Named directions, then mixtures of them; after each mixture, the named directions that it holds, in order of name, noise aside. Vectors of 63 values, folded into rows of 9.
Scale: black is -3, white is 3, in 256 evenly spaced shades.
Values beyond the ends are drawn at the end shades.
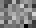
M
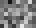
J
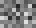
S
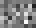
M, S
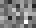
J, M, S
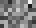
J, S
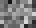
J, M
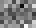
M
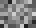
J, M, S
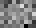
M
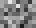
J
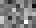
J, M, S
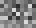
S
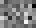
M, S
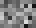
M, S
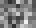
J, S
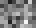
J, S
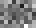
M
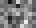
J, S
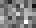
J, M, S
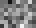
J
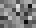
S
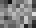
J, M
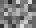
J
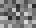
S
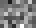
J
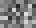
S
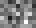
J, S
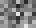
J, M, S
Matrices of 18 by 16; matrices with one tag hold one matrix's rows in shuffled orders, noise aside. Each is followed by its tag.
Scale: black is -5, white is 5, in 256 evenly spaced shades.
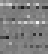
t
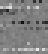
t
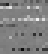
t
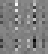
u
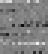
t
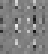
u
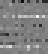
t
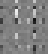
u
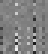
u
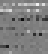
t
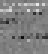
t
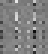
u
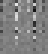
u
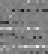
t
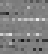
t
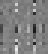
u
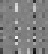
u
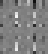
u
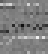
t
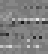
t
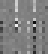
u
